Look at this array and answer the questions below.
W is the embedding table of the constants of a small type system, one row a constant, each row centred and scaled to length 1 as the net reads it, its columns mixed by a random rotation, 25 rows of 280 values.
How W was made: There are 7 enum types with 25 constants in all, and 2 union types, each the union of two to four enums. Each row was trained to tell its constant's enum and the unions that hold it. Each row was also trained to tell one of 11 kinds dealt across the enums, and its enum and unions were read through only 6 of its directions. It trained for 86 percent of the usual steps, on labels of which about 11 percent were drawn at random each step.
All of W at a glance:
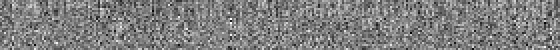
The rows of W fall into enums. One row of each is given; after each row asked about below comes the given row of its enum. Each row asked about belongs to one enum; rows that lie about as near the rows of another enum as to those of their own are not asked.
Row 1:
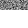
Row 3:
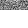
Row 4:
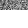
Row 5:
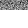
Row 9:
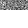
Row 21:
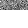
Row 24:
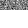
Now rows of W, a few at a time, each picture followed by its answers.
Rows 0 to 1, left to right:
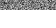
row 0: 4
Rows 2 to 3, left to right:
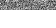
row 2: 3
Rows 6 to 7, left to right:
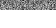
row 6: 5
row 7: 5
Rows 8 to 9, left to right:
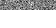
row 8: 3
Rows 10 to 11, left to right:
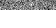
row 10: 4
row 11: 9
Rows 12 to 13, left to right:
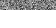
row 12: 9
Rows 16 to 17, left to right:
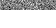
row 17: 9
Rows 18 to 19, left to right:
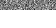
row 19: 5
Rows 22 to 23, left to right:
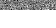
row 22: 21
